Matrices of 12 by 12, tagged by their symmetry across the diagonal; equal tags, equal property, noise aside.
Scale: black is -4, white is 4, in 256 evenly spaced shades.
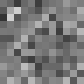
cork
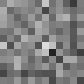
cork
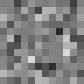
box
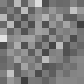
cork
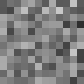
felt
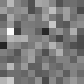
felt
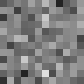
felt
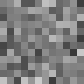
box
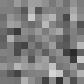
box
